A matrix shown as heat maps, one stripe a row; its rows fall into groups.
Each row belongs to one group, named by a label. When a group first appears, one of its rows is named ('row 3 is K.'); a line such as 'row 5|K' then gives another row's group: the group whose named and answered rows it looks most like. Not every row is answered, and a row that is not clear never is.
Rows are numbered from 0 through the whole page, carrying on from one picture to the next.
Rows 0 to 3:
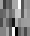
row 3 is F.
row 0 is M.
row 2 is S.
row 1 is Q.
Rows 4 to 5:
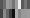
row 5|S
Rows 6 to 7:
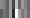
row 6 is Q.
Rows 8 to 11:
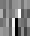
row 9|M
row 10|F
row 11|F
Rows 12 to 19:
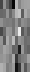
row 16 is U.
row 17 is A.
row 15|M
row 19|F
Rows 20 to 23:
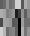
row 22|A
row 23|A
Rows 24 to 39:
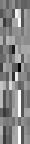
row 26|M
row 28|U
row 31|A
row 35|M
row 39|M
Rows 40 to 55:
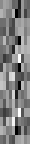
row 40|A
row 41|F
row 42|S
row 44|A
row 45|S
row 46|M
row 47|A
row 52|M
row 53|U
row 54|F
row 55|S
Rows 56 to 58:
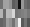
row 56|A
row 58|M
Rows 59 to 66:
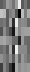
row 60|A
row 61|Q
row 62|S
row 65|Q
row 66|S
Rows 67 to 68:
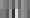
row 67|Q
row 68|Q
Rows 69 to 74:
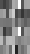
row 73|U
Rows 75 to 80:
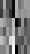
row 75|S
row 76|S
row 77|F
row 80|F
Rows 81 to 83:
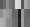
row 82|A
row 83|A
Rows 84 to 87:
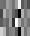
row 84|M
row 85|A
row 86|Q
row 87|A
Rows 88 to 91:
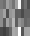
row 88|M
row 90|U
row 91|M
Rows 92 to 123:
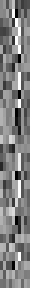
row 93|F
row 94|Q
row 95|M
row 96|Q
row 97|M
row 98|A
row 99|S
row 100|M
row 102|A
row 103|M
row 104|F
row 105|F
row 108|S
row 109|M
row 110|M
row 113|M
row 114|Q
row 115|U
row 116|F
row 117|A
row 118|S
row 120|M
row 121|S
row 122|U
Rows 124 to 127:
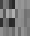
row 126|S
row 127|Q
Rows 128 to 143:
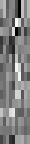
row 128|A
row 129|A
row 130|Q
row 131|F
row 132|S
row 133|S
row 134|Q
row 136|M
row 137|S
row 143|S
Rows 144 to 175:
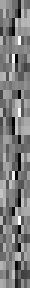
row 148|M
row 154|A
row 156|M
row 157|S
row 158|S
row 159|A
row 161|A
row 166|A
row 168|M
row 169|A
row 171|A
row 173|F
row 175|F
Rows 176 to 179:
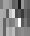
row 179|U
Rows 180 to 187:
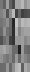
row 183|S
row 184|S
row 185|A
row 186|Q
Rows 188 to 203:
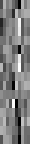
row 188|A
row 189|S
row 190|M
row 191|M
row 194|M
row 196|S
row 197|S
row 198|Q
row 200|F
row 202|A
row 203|A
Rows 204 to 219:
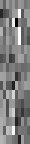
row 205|M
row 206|F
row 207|M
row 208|M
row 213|S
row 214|U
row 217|F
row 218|U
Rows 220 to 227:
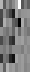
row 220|M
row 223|Q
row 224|S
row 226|S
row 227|U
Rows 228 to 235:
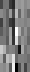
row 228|S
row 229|Q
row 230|S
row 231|Q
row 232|Q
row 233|A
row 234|U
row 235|F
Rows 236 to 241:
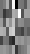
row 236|F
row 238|U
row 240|S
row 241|F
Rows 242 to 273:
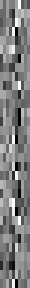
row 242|M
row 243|S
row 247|U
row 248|A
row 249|S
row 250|F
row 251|M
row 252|A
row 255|A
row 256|F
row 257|F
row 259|U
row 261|Q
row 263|A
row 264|U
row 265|F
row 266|M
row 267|S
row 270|S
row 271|S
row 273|F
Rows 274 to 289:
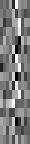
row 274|Q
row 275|U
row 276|M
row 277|M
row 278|A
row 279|F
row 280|Q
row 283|Q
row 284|M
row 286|S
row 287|F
